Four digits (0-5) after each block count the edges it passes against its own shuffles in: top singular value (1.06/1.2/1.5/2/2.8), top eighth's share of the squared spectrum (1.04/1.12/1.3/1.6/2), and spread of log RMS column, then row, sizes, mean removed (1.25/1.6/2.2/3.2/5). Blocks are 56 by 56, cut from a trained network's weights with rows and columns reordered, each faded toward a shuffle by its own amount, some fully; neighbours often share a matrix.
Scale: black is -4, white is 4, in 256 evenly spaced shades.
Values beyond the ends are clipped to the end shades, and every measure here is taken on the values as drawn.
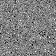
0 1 0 0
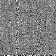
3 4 2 1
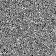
0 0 0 0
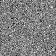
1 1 0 0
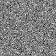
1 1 0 0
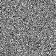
1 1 0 0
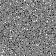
0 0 0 0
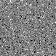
0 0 0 0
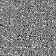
2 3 0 2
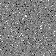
0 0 0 0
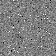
0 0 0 0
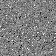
0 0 0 0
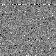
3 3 0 1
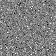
1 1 0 0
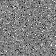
0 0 0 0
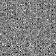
2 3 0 2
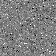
0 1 0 0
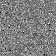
1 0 0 0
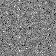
0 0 0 0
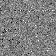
1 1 0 1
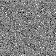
1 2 0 0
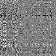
3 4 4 1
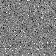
1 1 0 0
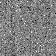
1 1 0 0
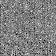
1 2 0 1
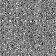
2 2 0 1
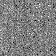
1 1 0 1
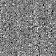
2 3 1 1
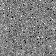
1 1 0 0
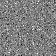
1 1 0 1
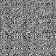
3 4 1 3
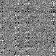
3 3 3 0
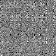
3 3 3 1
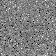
0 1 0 0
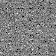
2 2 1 1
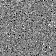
0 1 0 0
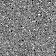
1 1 0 0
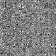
2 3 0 1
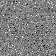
1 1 0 0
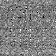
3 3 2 1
